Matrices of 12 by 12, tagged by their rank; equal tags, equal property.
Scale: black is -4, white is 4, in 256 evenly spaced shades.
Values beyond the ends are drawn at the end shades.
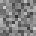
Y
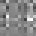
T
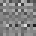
T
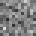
Y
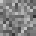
Y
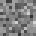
Y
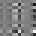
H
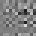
T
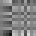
H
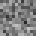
Y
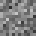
Y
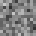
Y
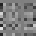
T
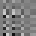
H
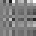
H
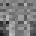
T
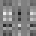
H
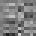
T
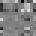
T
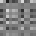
H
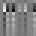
H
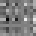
T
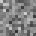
Y
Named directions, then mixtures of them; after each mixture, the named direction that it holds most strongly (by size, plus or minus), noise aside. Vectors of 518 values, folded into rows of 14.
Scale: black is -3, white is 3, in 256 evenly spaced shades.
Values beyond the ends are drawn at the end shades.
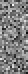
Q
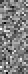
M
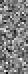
M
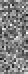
Q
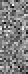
Q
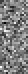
M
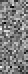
M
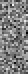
Q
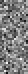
Q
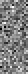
M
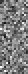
M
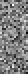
Q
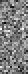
M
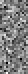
M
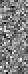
M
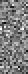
M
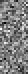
M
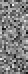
Q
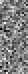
M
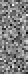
Q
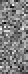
M
